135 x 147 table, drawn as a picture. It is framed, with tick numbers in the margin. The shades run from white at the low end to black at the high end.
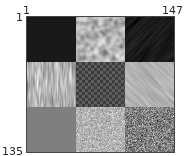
The table splits into 3 rows of 3 panels. Panel 1,1: very high, flat. Panel 1,2: low, blotchy. Panel 1,3: very high, slanting up to the right, faint in contrast. Panel 2,1: low, streaked downward. Panel 2,2: high, checkered. Panel 2,3: low, slanting down to the right, faint in contrast. Panel 3,1: middling, flat. Panel 3,2: low, fine-grained. Panel 3,3: middling, fine-grained, strong in contrast.
